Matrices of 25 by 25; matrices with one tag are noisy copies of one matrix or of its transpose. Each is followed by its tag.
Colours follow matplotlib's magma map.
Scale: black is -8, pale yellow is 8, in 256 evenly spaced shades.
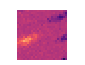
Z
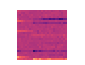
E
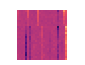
E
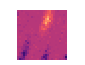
Z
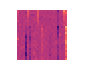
E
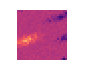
Z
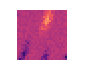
Z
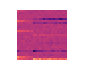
E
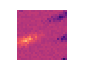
Z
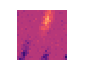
Z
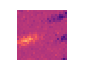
Z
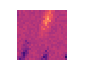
Z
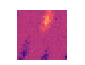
Z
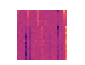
E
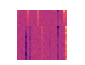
E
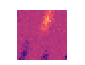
Z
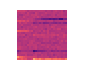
E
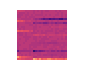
E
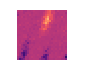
Z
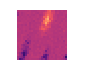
Z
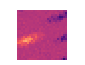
Z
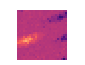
Z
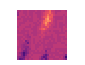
Z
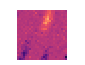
Z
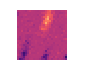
Z
